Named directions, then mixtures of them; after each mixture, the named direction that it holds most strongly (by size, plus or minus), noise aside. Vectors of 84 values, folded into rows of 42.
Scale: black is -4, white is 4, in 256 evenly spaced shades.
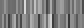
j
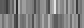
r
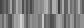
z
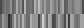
j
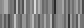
j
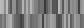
z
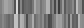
r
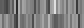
r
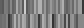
j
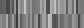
r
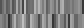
j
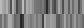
z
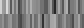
z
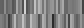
j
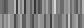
j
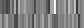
r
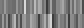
j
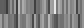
r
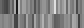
r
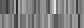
r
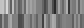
z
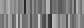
j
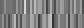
j
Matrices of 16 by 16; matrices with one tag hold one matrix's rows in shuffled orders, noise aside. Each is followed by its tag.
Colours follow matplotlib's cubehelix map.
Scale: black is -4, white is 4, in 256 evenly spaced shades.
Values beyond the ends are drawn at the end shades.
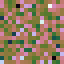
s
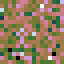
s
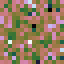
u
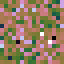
s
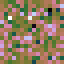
u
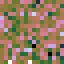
u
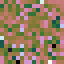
s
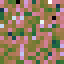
s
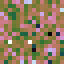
u
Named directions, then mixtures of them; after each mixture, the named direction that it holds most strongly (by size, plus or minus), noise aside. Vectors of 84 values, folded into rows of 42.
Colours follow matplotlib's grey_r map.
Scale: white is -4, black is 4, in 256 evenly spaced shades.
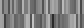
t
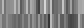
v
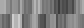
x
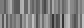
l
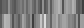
x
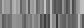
v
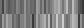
v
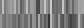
v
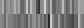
v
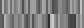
t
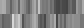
x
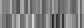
l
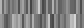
t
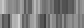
x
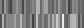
l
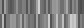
v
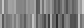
v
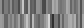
t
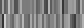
t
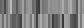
l
